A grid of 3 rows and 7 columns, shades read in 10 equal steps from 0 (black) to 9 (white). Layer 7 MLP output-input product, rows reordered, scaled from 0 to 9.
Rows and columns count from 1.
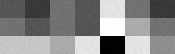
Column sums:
14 12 14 14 17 18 11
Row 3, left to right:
7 7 6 8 0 8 5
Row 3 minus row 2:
3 4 2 5 -9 2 1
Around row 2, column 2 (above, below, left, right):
2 7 4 4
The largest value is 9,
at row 2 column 5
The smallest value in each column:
3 2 4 3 0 4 2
